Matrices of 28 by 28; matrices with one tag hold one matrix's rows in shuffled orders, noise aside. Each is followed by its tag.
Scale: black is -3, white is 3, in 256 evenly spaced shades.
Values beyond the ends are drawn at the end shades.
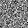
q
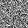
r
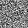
q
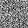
r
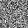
q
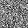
r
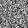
q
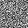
r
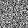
r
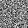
q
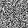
r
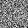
q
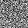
r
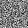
q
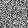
q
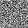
r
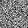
q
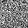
r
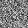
q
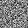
q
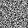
q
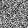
q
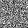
r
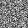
q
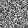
q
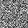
r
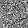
r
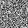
r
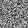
q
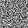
r
